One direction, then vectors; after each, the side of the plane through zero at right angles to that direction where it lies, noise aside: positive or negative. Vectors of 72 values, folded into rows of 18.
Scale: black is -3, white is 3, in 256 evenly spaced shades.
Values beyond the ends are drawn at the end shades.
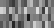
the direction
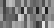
negative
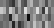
positive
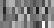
negative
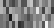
positive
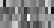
negative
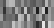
negative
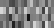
positive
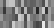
negative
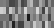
positive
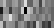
negative
